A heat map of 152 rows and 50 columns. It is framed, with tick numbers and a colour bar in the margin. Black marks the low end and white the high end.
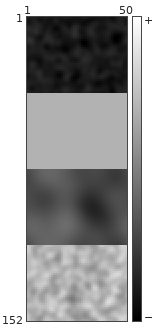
The table splits into 4 rows of 1 panel. Panel 1,1: very low, blotchy, faint in contrast. Panel 2,1: high, flat. Panel 3,1: low, smooth. Panel 4,1: high, blotchy.
